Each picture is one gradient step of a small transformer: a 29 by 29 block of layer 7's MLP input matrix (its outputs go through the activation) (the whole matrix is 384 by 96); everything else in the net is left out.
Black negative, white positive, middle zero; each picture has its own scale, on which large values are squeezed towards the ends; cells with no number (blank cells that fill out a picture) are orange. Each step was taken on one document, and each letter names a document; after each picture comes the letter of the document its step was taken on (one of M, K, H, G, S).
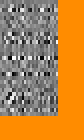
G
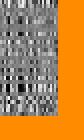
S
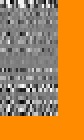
S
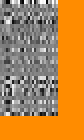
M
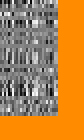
S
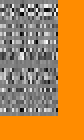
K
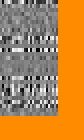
M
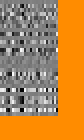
K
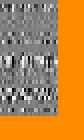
G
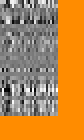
M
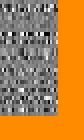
G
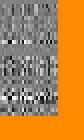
G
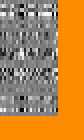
K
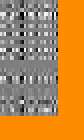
K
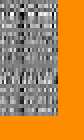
K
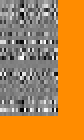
K
